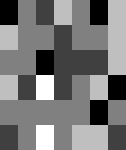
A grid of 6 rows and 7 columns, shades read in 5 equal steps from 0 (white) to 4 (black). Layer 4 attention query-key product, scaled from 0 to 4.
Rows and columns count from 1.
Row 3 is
2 2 4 3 3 3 1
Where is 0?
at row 4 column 3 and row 6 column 3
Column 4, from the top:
1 3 3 3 2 2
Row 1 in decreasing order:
4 4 3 2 2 1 1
